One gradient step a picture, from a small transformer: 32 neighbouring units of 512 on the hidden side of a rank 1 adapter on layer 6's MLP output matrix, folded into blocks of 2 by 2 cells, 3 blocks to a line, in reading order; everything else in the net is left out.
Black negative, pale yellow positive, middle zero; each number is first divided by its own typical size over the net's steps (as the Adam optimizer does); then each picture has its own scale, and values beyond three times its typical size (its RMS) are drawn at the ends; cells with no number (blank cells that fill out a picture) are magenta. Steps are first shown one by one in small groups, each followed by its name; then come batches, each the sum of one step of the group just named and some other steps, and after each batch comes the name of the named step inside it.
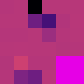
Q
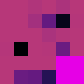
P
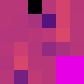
Q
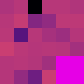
Q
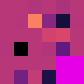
P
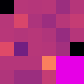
P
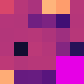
P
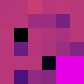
P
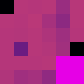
P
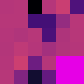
Q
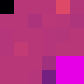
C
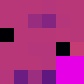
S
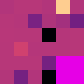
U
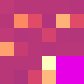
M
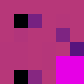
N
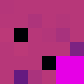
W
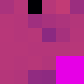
U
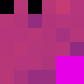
C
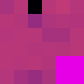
U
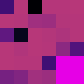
W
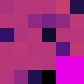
S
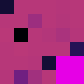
W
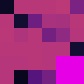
N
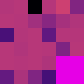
U
